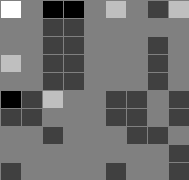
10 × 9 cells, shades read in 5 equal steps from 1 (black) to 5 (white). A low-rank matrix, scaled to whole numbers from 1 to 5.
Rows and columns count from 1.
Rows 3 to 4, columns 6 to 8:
3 3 2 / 3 3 2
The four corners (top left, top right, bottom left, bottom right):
5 4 2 2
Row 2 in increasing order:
2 2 3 3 3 3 3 3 3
